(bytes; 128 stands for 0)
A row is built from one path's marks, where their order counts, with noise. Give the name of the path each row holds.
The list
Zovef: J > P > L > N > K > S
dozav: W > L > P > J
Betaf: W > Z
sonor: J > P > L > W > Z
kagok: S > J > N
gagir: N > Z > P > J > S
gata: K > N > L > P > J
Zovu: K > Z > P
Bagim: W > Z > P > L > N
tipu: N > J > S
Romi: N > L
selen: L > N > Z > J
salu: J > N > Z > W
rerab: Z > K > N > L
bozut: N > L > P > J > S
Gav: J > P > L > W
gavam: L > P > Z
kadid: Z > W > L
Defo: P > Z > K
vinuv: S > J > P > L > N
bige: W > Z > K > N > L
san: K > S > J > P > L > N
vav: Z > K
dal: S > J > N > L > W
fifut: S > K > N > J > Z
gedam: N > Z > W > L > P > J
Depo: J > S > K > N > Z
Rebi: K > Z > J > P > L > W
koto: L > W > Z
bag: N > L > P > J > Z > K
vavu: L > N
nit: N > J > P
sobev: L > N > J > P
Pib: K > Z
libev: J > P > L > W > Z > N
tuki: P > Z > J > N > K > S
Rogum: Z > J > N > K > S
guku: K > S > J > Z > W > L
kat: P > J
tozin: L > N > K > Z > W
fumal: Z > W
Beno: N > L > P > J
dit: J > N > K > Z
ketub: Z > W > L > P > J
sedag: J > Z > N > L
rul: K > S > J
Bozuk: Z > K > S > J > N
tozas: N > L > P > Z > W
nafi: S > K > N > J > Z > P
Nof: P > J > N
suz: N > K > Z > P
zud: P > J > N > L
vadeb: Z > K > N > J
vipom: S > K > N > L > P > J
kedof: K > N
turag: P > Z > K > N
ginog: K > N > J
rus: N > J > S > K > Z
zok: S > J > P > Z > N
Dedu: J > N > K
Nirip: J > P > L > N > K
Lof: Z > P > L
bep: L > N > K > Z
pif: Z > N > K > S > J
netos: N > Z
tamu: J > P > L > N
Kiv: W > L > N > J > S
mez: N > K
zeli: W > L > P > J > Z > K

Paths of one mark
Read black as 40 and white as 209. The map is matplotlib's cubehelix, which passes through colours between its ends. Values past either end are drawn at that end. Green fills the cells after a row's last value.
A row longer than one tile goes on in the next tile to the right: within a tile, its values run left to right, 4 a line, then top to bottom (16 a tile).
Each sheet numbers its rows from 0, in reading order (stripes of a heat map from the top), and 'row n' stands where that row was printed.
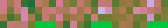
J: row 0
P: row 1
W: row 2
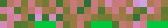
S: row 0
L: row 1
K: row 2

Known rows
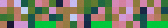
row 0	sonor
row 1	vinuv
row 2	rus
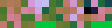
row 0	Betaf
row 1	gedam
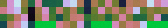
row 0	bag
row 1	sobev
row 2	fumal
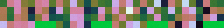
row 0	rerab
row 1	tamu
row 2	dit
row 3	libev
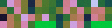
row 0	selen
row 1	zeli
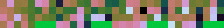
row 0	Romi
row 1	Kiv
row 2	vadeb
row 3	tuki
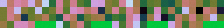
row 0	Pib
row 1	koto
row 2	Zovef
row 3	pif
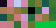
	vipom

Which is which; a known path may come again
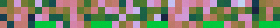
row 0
Bagim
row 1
gavam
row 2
salu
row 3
netos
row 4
sobev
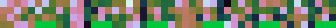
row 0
Pib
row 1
tamu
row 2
Nirip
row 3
bige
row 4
dal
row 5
libev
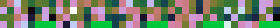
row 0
Zovef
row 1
turag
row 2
zeli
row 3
selen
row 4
tozin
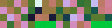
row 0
tozas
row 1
Lof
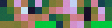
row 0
ketub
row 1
bag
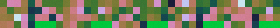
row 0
bozut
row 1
kat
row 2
guku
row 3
vinuv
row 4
zok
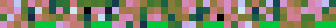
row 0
fifut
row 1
Bozuk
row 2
kagok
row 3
Rebi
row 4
dit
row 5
Betaf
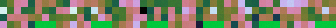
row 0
vavu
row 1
vav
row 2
gata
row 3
Nof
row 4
sonor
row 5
Zovu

